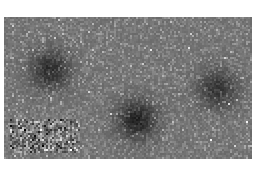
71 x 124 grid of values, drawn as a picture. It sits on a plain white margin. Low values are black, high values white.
Odd rows or columns: none. Slope: none. Dips: three. Odd patch: rougher, in the bottom left. Histogram: heavy tails on both sides. Roughest part: bottom left.
